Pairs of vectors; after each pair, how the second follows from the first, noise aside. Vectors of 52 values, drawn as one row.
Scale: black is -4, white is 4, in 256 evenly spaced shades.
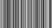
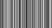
negated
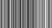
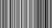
negated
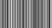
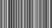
negated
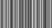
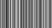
reversed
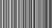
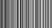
reversed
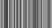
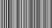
sign-scrambled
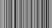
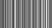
negated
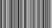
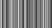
negated
